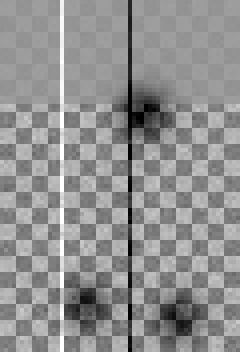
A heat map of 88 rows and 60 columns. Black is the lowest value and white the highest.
Calmest part: top right. Seam: horizontal, 30% of the way down, the top part calmer. Odd lines: columns 16 and 33. Dips: three.
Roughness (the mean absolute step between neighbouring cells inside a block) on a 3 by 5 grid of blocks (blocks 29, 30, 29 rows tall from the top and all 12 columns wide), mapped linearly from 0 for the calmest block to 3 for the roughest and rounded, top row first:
01100 / 22322 / 23322
